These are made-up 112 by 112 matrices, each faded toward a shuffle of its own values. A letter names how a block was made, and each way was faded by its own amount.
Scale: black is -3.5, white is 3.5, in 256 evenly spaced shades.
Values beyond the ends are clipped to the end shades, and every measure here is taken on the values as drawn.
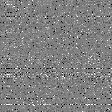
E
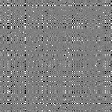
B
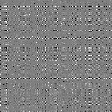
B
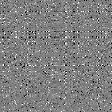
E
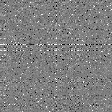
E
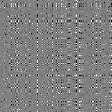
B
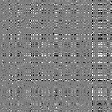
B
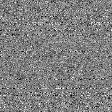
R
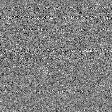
R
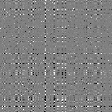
B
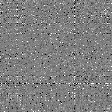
E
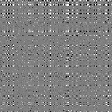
B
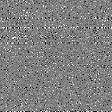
E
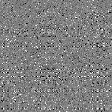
E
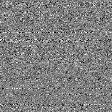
R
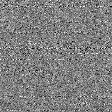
R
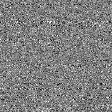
R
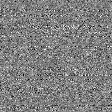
R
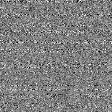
R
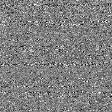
R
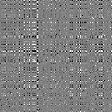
B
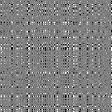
B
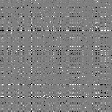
B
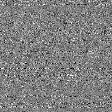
R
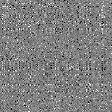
E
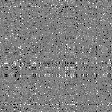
E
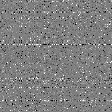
E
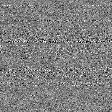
R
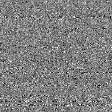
R
